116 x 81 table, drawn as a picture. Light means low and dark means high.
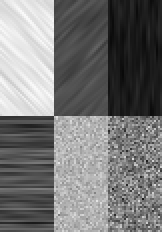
It is made of 2 by 3 panels. Panel 1,1: very low, slanting down to the right, faint in contrast. Panel 1,2: high, slanting up to the right, faint in contrast. Panel 1,3: very high, streaked downward, faint in contrast. Panel 2,1: high, streaked across. Panel 2,2: low, fine-grained. Panel 2,3: middling, fine-grained, strong in contrast.
